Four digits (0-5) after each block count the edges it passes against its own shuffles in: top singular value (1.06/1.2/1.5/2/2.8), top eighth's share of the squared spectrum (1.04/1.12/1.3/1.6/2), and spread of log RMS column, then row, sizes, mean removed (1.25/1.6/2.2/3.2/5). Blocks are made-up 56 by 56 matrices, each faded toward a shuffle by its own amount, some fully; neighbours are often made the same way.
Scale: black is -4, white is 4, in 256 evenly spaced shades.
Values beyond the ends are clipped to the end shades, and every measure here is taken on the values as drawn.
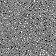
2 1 0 0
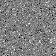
2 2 1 0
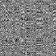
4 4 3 2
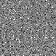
3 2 1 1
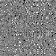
3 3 1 1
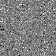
3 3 1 0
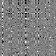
4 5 3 2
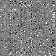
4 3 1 1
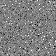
0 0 0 0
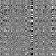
5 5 3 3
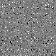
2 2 2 2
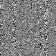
1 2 3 0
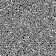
0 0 0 0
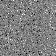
0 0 0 0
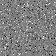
2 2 0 0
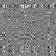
4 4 2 2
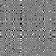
5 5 3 3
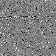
1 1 0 1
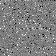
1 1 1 1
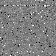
2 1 0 1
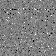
2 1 0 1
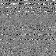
2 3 0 3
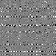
4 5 1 3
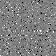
2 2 0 0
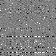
4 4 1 2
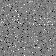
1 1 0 0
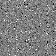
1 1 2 0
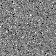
0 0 0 0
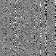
2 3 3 0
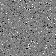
0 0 0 0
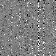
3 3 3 0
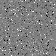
0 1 0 0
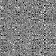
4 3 2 1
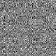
4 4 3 2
